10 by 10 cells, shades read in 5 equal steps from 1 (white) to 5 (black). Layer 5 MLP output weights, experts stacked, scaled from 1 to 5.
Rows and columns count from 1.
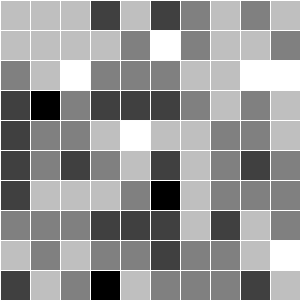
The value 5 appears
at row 4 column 2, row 7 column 6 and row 10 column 4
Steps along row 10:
down up up down up same same up down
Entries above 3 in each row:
2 0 0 5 1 4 2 4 1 3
